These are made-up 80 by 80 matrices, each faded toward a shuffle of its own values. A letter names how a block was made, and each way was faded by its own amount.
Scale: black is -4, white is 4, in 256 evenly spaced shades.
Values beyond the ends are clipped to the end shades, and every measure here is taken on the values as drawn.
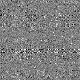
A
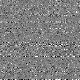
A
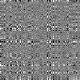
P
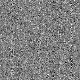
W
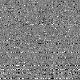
A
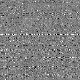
A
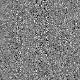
W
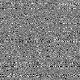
A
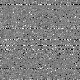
A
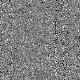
W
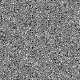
W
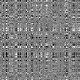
P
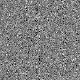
W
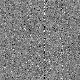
W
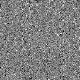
W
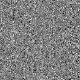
W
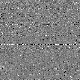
A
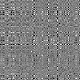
P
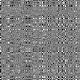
P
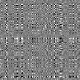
P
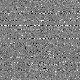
A
